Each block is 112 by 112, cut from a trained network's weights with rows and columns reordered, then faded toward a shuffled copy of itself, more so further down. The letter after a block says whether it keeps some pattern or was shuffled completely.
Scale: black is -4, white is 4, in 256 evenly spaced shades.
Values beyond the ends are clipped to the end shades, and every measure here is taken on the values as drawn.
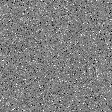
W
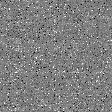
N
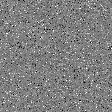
W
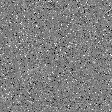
W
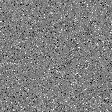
W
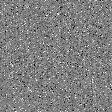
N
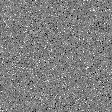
W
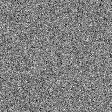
N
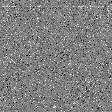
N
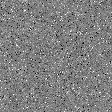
W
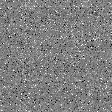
N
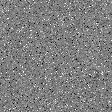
W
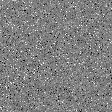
W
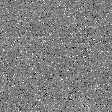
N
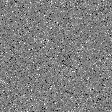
W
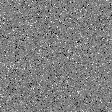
W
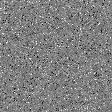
W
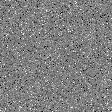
W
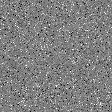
W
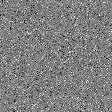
W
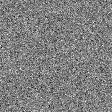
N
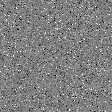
W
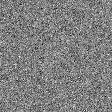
W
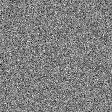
N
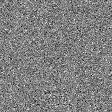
N
